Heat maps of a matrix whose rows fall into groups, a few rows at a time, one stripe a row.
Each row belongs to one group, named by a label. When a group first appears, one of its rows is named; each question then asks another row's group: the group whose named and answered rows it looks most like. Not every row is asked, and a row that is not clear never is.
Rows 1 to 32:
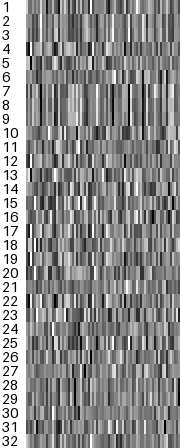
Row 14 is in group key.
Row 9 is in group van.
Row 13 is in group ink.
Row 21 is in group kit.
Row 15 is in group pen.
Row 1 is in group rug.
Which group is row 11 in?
pen
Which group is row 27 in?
kit
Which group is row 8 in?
van
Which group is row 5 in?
ink
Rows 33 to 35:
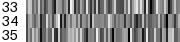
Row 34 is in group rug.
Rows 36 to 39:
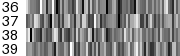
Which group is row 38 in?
ink
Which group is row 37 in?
pen
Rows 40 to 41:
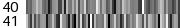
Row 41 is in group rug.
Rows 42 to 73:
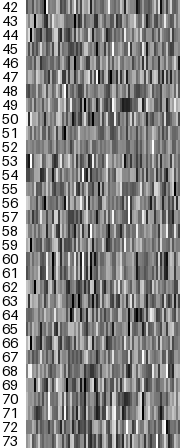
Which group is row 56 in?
key
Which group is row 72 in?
kit
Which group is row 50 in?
pen
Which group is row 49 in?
kit
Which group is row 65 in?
van
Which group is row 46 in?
rug
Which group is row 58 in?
rug
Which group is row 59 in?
ink
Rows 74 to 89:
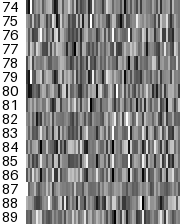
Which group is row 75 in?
rug
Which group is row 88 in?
kit
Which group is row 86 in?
van
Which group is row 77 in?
pen
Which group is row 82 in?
kit
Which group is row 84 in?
van
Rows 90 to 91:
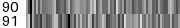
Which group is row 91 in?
ink
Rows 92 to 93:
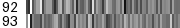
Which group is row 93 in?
ink
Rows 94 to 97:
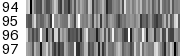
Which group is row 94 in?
ink
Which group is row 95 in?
pen
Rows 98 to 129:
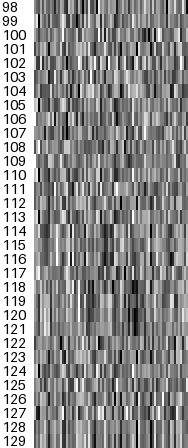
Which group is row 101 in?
van
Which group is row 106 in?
rug
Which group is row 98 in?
rug
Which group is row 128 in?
van
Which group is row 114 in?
kit
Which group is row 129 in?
van
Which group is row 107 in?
key
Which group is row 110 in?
ink
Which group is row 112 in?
van
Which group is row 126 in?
van
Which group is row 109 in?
rug
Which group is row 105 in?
ink
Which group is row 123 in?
van
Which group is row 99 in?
ink
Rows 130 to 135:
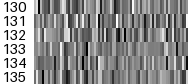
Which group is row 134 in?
rug
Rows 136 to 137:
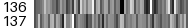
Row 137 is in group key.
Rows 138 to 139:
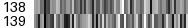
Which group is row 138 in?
kit
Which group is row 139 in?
key
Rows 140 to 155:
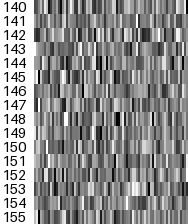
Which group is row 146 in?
pen
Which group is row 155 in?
ink
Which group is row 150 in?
key
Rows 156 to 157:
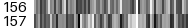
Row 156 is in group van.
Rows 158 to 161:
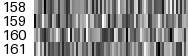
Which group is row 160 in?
kit
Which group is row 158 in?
key
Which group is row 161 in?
key
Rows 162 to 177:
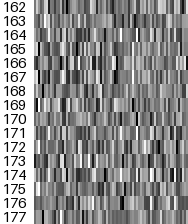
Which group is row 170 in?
van
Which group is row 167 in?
ink
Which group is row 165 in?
ink
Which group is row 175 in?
key
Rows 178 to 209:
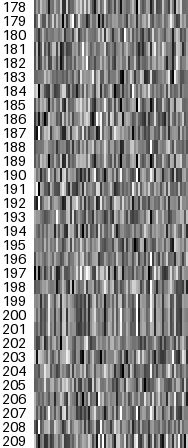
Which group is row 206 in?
rug
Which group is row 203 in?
pen
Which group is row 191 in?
ink
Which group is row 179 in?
key
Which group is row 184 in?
ink
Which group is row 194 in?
rug
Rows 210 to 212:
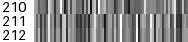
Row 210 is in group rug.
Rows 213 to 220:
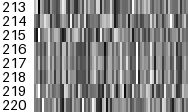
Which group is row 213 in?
ink
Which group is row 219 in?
key
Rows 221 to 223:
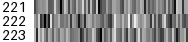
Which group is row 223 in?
pen
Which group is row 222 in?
kit
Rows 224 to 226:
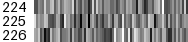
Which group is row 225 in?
pen
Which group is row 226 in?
kit
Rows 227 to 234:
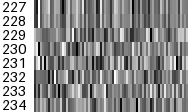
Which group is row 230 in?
ink
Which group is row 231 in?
key
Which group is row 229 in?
kit
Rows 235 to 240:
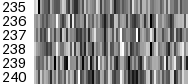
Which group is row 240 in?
kit
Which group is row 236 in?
kit
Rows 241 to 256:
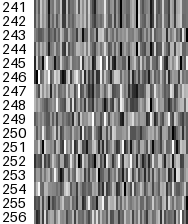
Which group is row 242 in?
van
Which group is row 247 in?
kit
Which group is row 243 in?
rug
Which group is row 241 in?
van
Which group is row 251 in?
key
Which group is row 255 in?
rug
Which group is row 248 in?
kit
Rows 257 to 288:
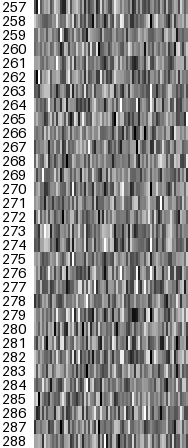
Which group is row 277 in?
key
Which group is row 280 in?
rug
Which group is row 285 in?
ink
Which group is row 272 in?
key
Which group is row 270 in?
kit
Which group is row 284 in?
pen
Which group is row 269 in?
pen
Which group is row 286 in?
key
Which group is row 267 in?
van
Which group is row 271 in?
key
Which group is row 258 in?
kit
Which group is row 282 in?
kit
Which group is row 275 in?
kit
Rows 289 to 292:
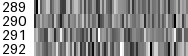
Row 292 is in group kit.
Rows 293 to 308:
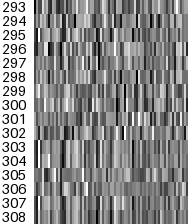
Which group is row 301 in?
rug
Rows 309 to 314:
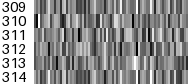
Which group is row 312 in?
van
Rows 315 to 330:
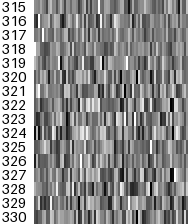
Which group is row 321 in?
key
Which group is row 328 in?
kit
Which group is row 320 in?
van
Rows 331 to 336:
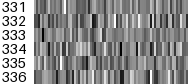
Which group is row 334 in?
van
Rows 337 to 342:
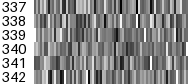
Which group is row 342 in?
pen
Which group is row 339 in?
rug
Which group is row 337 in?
van
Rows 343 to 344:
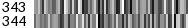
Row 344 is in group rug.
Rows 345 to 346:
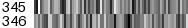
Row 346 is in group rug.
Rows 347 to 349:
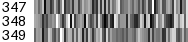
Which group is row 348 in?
kit
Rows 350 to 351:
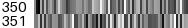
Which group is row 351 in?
key
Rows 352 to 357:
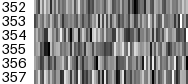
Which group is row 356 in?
rug
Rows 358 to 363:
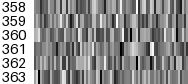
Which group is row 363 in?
ink
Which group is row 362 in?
van
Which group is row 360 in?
key
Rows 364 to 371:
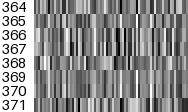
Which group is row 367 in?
key
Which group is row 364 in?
van
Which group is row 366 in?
key
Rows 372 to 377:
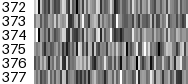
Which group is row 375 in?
key
